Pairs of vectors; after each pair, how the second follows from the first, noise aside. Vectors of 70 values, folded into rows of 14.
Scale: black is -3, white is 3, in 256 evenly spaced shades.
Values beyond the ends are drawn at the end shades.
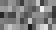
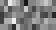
reversed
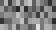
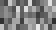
sign-scrambled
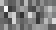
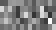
reversed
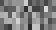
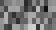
sign-scrambled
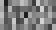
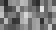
sign-scrambled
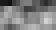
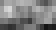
reversed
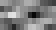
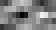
reversed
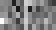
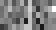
reversed
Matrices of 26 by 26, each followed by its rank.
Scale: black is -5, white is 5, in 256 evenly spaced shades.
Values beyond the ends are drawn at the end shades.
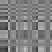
one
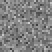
full rank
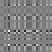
one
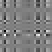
one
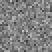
full rank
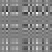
one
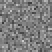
full rank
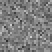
full rank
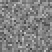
full rank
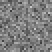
full rank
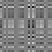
one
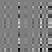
one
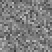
full rank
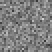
full rank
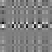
one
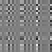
one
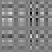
one
